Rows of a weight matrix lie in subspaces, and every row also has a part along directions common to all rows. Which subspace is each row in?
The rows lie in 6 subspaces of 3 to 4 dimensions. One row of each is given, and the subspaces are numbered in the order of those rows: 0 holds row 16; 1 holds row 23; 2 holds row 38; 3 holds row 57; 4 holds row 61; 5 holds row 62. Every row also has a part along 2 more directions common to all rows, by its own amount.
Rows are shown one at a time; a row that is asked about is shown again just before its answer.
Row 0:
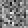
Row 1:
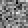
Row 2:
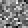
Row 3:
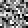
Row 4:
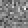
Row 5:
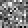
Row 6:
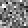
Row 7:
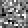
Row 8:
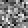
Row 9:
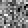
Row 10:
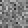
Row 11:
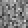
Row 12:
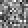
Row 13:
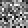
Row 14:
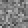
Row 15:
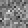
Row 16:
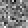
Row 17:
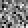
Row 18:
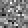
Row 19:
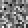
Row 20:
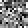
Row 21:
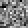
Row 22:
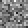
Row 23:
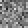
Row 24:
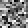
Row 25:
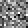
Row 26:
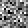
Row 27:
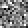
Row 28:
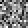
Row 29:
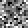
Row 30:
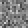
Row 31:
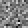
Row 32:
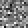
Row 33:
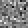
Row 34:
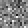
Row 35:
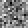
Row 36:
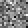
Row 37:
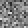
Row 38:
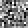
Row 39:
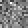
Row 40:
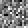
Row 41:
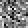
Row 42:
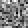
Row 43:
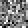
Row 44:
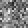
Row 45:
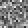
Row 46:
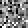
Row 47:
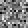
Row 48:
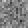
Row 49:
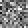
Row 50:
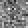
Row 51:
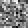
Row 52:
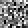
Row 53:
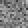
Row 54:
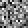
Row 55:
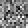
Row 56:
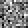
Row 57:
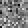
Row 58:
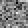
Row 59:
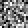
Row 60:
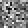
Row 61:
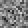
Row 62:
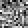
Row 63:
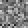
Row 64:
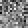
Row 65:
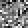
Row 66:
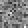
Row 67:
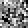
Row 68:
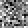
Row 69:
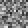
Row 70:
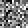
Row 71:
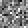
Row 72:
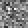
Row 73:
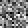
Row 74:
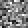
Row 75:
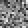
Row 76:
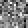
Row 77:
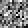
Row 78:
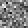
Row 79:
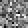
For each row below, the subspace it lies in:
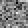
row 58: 5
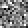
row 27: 0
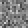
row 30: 3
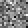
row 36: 4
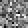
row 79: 4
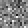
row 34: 2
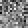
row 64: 1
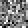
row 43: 3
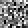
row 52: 2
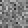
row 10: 1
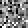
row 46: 3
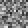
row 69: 1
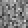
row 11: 1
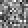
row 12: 1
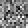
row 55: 2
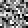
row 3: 4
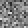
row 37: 0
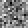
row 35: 5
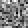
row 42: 5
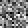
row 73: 4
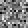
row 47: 1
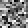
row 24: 3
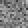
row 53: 3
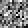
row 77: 2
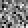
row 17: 0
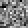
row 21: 0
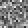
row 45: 0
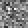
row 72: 4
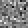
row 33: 2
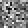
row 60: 4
